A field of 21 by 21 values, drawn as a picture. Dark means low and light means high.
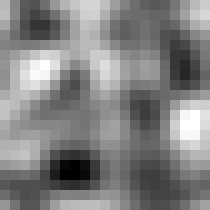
The texture is blotchy. No lone cell stands out from its neighbours. The values follow a bell shape.
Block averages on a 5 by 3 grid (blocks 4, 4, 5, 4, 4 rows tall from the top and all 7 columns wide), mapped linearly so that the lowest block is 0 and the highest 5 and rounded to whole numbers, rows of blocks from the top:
142
540
323
313
010
